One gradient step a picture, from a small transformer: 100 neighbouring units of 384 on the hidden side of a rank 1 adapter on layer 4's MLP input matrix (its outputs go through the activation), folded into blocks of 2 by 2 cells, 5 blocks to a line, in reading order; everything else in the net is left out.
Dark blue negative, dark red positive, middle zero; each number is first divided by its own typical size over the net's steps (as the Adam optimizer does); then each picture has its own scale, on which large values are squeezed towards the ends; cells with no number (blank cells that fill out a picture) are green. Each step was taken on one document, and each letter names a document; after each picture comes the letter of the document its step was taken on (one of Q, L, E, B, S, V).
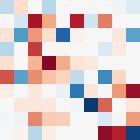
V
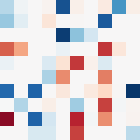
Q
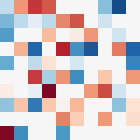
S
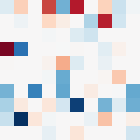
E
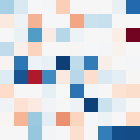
V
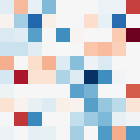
V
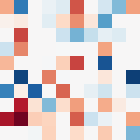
Q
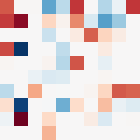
E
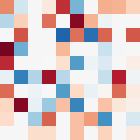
Q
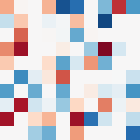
Q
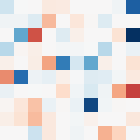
V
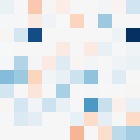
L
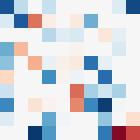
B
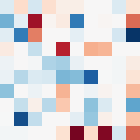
L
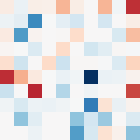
L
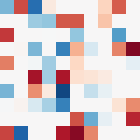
S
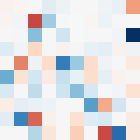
V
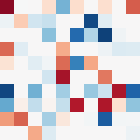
E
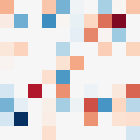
E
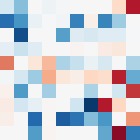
V
